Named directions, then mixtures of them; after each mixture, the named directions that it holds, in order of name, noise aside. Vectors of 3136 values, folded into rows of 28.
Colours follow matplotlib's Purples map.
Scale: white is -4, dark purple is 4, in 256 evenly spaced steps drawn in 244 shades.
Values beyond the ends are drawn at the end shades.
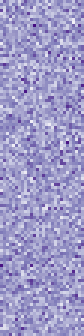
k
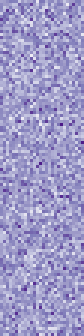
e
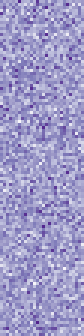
e, k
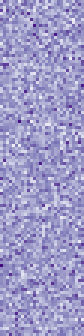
e, k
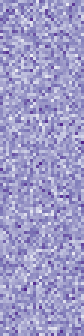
e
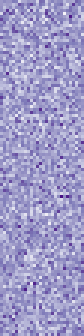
e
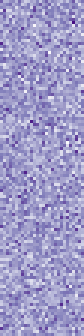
k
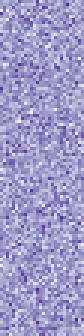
e, k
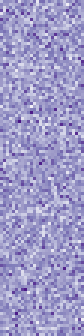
e, k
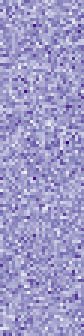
k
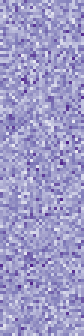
e, k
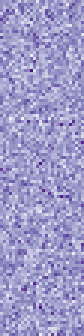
e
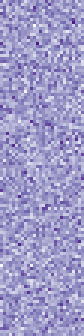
k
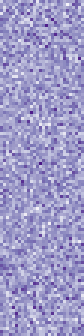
e, k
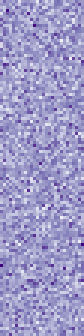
e, k
